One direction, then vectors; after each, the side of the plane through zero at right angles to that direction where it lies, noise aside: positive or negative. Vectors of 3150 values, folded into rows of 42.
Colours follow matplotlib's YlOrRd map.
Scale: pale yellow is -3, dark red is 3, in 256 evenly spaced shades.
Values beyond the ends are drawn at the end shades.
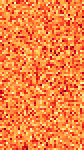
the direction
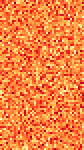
negative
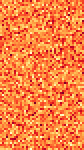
positive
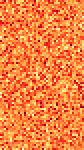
negative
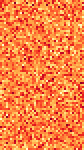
negative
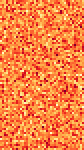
positive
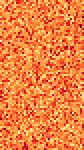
positive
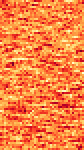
negative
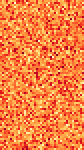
positive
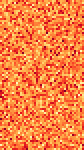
positive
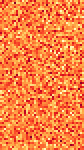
negative
